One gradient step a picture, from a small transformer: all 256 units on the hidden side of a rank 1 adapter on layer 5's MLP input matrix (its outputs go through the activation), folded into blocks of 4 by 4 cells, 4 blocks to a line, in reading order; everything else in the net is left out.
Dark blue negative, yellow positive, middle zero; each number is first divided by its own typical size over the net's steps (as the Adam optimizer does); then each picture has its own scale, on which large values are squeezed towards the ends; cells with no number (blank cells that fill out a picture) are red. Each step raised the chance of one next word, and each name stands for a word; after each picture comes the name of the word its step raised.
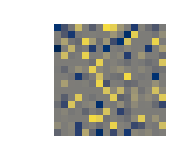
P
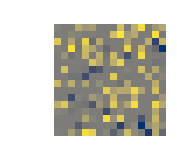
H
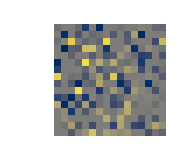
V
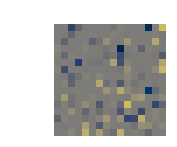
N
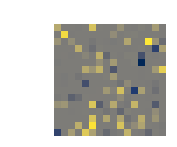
N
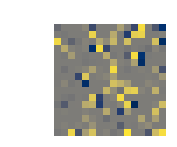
P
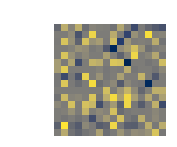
P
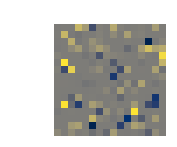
H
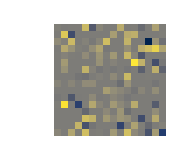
H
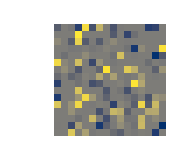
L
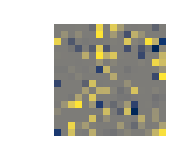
P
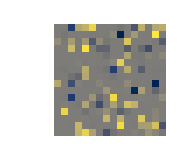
N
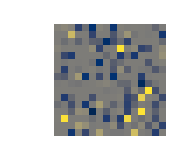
P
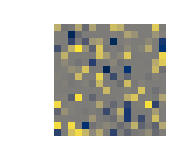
V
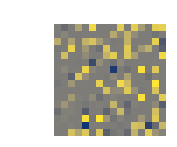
V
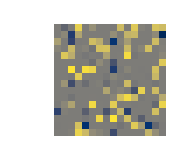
V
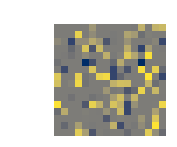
V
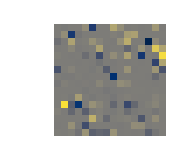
H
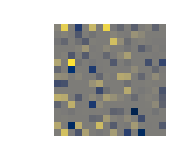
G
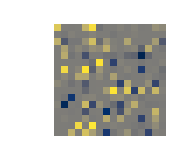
G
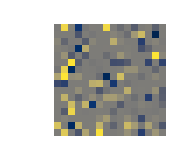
G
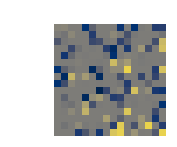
V
